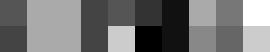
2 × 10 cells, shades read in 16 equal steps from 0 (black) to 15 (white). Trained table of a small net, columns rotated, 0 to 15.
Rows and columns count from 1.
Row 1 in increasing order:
1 3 4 5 5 7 10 10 10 15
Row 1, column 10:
15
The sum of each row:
70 67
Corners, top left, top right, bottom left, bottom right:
5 15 4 12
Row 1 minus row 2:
1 0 0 0 -7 3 0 2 1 3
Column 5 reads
5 12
